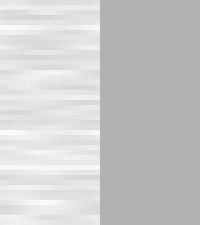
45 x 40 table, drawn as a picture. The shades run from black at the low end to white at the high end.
The table splits into one row of 2 panels. Panel 1,1: very high, streaked across, faint in contrast. Panel 1,2: high, flat.
